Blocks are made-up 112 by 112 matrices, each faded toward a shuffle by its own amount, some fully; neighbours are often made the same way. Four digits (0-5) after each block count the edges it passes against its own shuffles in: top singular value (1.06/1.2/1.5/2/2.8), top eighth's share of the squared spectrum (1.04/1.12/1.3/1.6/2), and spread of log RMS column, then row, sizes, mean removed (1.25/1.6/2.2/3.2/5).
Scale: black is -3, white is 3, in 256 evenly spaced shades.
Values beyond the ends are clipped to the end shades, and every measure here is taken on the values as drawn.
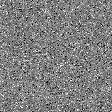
3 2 0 0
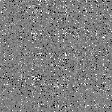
2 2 2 2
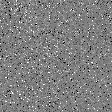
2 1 1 0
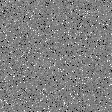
0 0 0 0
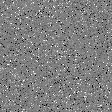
0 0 0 0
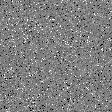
0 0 0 0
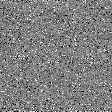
1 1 0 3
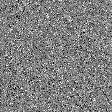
0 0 1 0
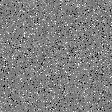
2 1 0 0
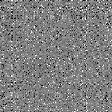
4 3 2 2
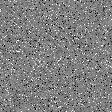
0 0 0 0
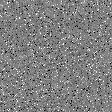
2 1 0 0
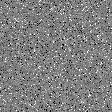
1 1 0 0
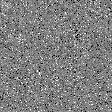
2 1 1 0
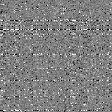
5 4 2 3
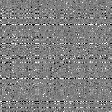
5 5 2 4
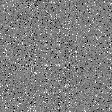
3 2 2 0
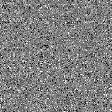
4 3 2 2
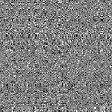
4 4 3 3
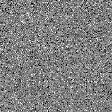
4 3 1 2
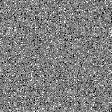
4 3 2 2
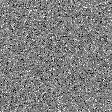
2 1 0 0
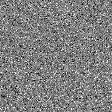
0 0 0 2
